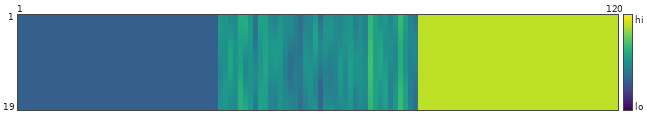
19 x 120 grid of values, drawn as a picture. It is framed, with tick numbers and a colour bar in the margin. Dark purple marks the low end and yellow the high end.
It is made of 1 by 3 panels. Panel 1,1: low, flat. Panel 1,2: middling, streaked downward. Panel 1,3: very high, flat.
